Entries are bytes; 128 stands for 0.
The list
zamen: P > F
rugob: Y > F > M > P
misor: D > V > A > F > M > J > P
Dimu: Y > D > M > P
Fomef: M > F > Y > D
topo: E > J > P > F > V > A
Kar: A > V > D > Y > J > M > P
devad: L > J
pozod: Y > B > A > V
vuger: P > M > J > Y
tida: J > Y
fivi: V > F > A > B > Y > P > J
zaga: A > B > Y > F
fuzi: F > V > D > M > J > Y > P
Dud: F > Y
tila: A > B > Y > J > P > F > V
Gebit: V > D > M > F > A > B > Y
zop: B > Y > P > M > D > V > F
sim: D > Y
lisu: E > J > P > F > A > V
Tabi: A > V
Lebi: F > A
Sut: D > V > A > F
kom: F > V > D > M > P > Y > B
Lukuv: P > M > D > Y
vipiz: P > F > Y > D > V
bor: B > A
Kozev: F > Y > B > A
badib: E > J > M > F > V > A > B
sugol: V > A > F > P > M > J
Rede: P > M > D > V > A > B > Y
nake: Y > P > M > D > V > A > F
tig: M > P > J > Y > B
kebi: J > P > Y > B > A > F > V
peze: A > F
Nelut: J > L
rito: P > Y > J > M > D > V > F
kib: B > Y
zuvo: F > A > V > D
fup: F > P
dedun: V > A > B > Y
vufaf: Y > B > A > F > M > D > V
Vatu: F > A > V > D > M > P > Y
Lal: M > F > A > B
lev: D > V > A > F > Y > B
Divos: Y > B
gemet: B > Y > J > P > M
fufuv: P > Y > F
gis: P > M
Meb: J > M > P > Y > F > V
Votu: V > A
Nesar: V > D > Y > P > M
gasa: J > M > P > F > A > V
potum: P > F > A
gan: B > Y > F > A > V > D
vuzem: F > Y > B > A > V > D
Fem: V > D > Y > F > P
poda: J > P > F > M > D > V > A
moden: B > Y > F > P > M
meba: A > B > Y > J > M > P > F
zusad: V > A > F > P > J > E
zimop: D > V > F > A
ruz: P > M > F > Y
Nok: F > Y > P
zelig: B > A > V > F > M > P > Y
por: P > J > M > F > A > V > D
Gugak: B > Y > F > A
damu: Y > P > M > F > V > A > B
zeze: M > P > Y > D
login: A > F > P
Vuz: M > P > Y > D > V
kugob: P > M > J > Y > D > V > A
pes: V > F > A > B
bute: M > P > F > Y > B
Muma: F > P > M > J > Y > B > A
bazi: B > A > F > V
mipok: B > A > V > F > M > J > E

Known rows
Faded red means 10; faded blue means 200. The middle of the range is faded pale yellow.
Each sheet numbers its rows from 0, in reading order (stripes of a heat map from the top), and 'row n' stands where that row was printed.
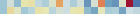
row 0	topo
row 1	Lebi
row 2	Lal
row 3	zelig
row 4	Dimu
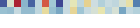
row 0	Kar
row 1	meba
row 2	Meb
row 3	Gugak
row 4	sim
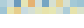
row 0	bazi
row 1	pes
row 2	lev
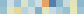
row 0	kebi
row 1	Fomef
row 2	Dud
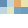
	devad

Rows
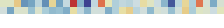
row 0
kom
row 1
mipok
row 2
moden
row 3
sugol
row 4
Sut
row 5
Rede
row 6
rito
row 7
bor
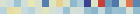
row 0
zimop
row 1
pozod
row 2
dedun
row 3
fuzi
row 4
Nok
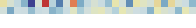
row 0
kib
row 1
misor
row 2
fup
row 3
zuvo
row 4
Votu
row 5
bute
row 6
Gebit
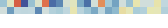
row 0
zeze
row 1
Lukuv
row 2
vipiz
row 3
vuger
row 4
lisu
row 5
potum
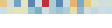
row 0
badib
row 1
gemet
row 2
fufuv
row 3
Muma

